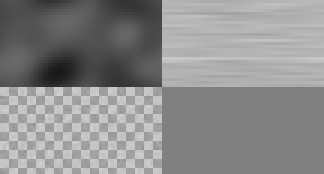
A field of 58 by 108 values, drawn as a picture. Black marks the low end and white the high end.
The table splits into 2 rows of 2 panels. Panel 1,1: low, smooth. Panel 1,2: high, streaked across, faint in contrast. Panel 2,1: high, checkered. Panel 2,2: middling, flat.
